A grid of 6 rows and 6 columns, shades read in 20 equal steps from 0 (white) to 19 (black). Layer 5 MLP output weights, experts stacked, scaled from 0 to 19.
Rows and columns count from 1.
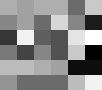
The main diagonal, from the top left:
6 7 12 13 18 1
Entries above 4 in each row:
5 5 3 5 6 5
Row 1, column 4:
6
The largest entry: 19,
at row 4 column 6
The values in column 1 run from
5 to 15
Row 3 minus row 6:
7 -10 1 2 -3 -1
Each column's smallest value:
5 1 6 3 2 0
